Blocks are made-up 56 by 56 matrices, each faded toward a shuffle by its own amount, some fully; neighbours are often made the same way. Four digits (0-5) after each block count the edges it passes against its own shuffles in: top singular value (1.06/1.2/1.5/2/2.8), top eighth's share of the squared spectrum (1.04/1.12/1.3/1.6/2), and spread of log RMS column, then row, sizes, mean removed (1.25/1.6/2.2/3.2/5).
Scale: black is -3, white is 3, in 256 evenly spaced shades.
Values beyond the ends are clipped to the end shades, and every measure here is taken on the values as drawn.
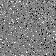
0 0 0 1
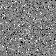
1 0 0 0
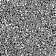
2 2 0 0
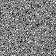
2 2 0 1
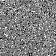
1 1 0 0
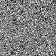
3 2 1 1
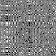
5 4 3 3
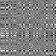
5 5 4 4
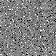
2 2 0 0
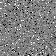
0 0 0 0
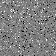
0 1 0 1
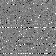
3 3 0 2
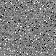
1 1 0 0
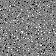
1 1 0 1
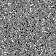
0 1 0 0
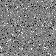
1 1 0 1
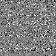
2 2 2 3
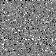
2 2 0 2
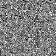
0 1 2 0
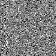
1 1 2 0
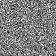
0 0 0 0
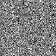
1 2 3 0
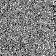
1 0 1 0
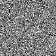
1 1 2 0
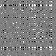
5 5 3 3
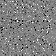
3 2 1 1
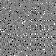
4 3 1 2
